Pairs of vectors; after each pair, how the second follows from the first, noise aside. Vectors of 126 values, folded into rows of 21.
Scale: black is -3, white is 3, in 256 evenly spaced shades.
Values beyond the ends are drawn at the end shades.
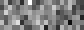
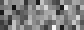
reversed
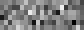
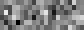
shuffled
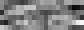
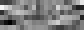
reversed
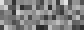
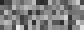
reversed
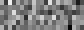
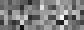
shuffled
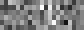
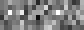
shuffled
